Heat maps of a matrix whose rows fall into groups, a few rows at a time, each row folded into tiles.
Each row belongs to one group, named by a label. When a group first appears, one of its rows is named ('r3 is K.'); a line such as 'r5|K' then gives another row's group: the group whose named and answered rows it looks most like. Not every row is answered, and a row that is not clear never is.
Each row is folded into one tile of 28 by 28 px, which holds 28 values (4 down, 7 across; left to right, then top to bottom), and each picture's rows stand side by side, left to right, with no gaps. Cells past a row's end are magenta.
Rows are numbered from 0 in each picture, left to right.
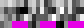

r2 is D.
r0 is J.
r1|D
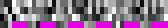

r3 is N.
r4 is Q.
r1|J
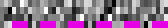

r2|J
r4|N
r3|Q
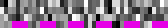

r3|Q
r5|N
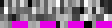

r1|N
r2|J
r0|N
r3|D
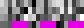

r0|D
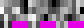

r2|N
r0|Q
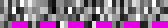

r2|N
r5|D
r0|N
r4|N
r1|Q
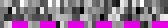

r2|J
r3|Q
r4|J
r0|N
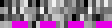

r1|N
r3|N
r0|N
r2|Q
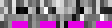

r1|D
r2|Q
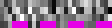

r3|D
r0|D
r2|D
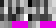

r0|N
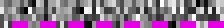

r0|Q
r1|J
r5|J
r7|N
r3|D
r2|Q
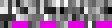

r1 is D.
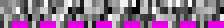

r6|J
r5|D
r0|Q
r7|Q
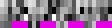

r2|N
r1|Q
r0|D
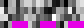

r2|N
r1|J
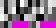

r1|N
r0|J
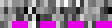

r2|J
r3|Q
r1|Q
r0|J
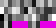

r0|Q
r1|J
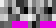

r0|D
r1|J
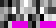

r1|D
